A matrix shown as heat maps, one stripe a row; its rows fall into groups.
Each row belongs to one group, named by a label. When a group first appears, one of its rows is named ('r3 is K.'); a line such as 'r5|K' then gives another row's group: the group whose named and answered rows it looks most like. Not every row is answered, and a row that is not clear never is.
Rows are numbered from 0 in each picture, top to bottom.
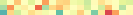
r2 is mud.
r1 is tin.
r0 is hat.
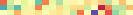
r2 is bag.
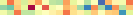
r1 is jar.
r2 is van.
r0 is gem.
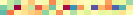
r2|tin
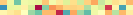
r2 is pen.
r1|tin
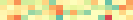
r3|gem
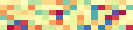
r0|pen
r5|gem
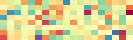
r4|jar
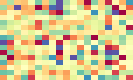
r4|tin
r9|mud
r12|mud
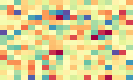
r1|tin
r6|mud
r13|jar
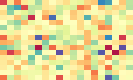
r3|jar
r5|mud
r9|tin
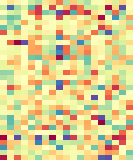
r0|pen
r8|gem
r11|pen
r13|jar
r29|mud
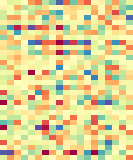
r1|van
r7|tin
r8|pen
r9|bag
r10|pen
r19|jar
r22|tin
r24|hat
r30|hat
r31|gem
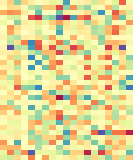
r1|pen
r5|mud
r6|mud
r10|pen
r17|van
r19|pen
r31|jar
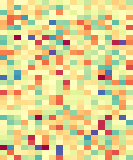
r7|hat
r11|tin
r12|bag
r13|jar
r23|tin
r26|bag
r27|jar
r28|jar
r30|mud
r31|van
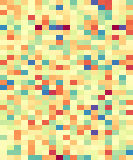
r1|gem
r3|jar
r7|mud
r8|pen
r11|gem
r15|tin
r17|tin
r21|bag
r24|jar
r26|bag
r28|jar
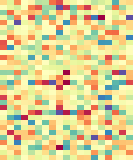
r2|tin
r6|mud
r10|pen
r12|gem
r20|tin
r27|bag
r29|pen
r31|bag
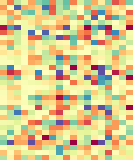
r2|gem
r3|bag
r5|bag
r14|mud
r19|pen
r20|pen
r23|bag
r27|jar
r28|hat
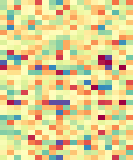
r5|hat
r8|van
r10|tin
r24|tin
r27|jar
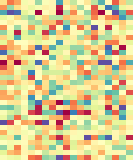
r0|mud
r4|pen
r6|hat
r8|mud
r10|jar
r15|jar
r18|jar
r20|pen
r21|tin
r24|tin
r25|pen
